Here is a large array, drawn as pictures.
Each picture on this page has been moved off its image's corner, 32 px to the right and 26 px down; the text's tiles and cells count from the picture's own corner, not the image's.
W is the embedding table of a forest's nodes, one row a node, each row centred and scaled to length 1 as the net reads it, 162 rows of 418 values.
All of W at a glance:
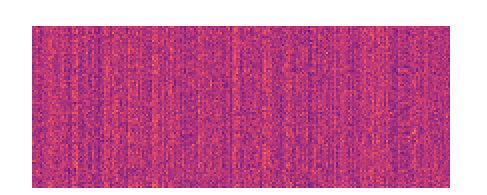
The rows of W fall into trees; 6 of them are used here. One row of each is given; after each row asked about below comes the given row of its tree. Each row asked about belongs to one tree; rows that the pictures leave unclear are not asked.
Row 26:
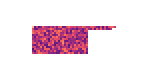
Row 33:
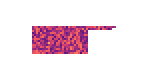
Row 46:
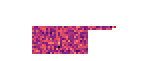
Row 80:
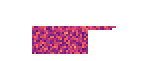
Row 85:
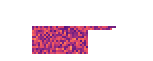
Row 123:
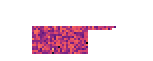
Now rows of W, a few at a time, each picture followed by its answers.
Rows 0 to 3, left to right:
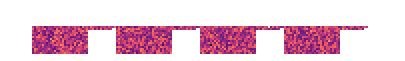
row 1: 85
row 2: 80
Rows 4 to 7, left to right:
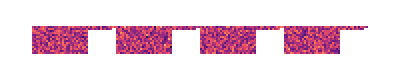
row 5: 80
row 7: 26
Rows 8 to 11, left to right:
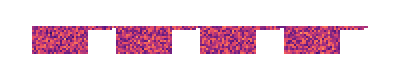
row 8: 46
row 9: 80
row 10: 85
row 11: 33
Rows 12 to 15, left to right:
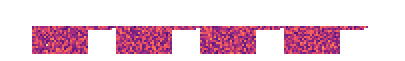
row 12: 85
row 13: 80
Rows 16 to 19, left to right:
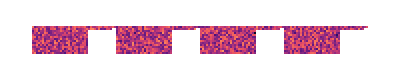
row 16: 80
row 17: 123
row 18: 26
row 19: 46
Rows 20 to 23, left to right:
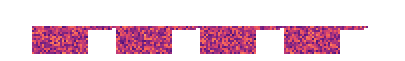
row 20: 26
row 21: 80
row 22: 85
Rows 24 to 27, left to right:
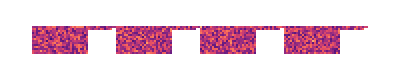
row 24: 85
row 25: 26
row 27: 26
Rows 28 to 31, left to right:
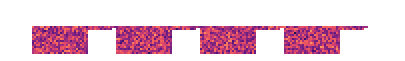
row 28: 80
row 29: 33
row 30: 26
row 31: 85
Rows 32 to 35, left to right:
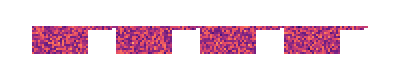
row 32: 26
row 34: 80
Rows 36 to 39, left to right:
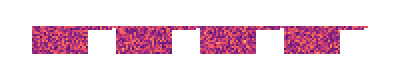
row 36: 26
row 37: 80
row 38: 46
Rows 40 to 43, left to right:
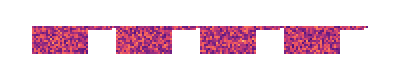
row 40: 26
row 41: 46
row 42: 123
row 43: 80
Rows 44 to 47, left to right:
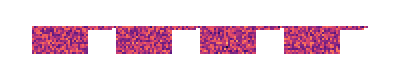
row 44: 80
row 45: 80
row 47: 85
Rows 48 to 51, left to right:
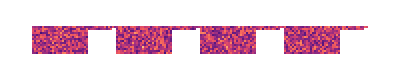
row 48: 26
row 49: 33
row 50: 26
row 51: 80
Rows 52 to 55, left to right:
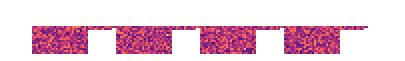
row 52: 80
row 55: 26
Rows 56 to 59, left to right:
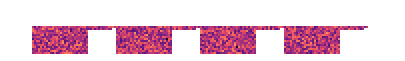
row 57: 80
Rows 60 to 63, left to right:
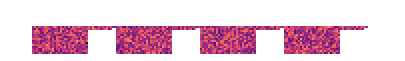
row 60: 123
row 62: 26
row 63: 80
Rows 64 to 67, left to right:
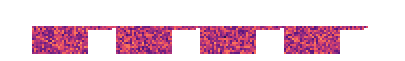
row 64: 26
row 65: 46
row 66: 85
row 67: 26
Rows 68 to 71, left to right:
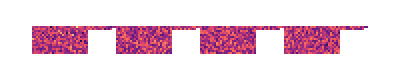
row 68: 85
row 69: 26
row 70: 26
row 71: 85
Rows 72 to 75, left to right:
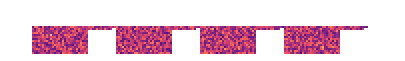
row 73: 80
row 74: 33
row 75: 85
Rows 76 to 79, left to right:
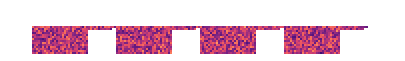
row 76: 80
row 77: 85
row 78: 80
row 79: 85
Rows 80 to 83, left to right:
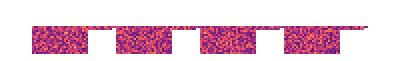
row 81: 26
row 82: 26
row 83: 26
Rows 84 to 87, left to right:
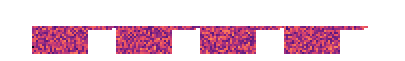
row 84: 33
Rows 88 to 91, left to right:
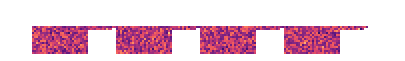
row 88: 46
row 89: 33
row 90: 123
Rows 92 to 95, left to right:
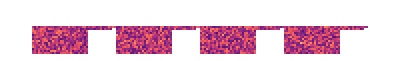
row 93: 46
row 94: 85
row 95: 26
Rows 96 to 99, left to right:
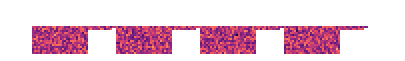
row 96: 85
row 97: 80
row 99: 85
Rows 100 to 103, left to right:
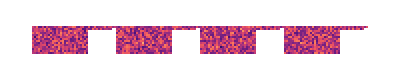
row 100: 26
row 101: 46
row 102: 123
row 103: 26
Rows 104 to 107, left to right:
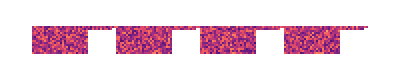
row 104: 26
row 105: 80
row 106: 26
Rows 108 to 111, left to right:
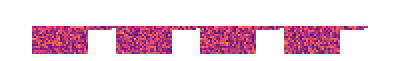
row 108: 85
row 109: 26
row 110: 85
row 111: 85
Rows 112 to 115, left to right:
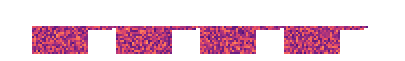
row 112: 33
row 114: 85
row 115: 85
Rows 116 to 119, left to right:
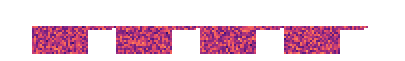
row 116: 33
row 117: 85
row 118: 123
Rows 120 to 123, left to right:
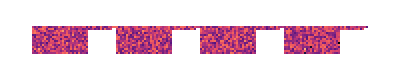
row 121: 80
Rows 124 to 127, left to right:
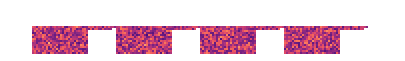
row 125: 26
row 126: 26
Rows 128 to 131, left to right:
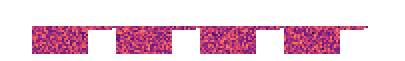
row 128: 80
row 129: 26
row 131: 80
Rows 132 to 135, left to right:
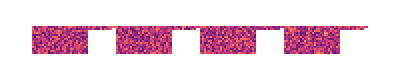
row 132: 26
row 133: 80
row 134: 33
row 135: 26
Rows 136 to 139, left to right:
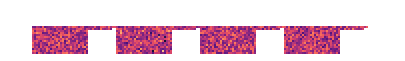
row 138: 26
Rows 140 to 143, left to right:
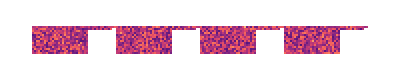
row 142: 80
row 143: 33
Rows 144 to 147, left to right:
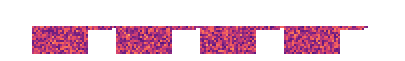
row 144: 80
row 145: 80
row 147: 80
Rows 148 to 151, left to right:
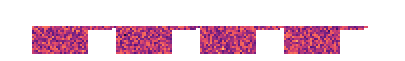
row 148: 80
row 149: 33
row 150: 80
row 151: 46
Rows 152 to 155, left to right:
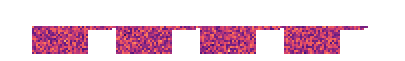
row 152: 80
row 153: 46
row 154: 80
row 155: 85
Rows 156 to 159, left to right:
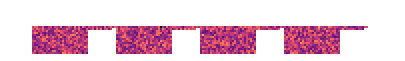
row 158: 85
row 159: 46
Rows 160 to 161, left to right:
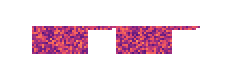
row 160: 26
